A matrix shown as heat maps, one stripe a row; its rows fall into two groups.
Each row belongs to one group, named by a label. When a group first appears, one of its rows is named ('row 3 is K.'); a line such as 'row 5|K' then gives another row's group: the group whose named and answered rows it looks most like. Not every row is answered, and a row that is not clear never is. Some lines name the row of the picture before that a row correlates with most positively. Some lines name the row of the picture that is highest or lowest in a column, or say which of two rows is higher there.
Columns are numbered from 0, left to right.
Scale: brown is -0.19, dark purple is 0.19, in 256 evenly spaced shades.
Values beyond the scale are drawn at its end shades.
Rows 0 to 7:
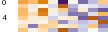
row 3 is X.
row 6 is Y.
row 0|X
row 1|Y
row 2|Y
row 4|Y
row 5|X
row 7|Y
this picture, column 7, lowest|4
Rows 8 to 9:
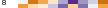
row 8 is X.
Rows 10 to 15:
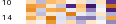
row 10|Y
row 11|X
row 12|Y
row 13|Y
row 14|X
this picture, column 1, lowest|11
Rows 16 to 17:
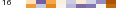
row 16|X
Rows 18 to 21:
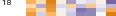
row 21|X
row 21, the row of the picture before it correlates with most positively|17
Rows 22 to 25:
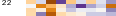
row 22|Y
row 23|X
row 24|Y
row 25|Y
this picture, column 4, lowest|22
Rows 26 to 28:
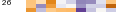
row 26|X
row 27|X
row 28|Y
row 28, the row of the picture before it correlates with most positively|25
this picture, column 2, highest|28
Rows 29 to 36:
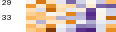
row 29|X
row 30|Y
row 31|Y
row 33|X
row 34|Y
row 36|X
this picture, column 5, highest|36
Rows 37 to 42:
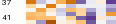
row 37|Y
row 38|Y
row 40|X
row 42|Y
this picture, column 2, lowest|42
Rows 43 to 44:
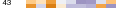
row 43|X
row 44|Y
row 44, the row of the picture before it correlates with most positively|38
